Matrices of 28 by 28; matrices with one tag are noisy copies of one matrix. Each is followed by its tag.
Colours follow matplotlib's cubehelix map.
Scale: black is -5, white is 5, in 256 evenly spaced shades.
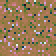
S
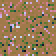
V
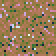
V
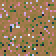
V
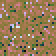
V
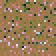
S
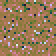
S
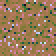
S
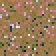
V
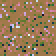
V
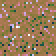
V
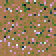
S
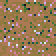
S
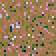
V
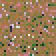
V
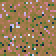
V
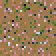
S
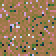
V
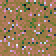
S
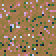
V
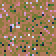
V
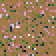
V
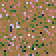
V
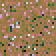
V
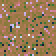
V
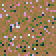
V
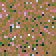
V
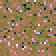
S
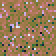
V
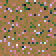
S
